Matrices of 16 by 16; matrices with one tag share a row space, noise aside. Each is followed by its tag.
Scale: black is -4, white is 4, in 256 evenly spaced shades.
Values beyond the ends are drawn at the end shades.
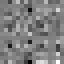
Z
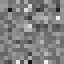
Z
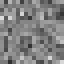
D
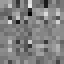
Z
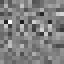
D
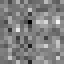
Z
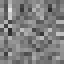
D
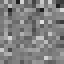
D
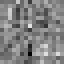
Z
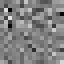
D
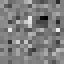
Z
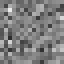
D
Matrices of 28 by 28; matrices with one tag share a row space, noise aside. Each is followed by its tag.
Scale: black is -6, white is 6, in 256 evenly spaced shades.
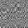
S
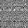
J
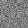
S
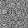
S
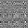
J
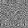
S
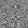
S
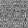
J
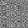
S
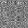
S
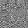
S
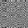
S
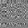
S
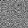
S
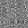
S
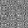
S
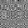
S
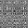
J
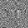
S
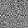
S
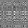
J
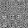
S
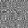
S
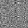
S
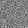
S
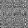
J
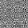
J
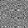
S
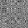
S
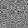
S
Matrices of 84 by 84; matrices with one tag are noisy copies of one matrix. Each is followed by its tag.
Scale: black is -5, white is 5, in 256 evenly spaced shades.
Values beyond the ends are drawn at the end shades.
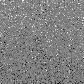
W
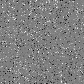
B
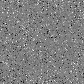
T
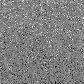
W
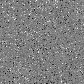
B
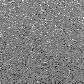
W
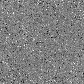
T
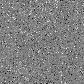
B
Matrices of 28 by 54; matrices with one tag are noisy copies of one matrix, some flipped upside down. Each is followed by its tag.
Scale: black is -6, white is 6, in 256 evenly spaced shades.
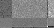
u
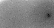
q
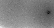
q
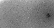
q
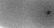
q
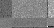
u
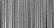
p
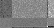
u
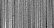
p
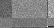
u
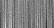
p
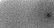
q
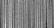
p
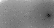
q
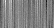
p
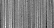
p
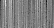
p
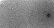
q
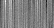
p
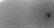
q
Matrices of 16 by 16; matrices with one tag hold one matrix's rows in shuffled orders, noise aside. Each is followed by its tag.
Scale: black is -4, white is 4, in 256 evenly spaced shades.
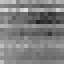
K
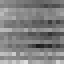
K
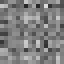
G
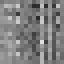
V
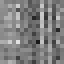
V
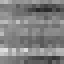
K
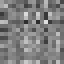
G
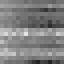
K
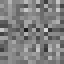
G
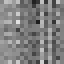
V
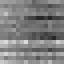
K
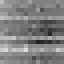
K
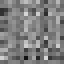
G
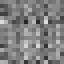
G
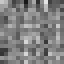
G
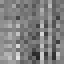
V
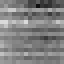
K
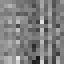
V
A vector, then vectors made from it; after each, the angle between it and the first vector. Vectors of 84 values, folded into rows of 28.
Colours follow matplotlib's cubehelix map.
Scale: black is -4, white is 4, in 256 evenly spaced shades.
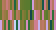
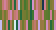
nearly parallel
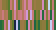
nearly opposite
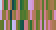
orthogonal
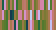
partly opposed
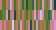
orthogonal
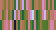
partly opposed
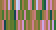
orthogonal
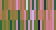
partly opposed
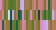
orthogonal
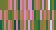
nearly opposite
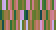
orthogonal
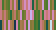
nearly opposite
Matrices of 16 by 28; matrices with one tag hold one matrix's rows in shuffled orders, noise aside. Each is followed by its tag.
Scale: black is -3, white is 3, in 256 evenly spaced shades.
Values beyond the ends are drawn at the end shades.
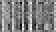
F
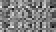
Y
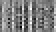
F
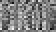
Y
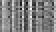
F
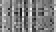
F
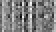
F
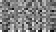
Y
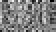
Y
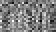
Y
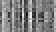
F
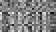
Y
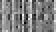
F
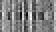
F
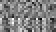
Y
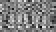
Y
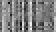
F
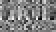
Y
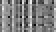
F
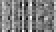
F
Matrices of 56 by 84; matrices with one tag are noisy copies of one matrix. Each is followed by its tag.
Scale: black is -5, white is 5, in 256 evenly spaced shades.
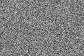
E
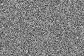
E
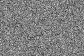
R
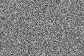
E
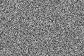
E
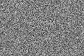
E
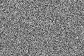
E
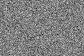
R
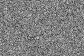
R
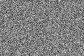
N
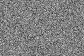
R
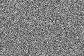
E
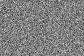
N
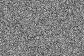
R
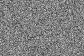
R
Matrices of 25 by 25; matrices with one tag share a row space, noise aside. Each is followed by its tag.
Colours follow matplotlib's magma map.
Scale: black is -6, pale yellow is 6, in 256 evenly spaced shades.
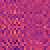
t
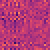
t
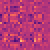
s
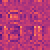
s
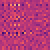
t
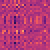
t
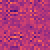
s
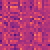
s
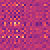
t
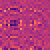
s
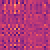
t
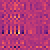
t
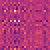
t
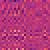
t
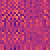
t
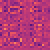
s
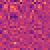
s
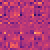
s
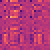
s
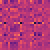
s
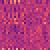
t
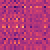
t
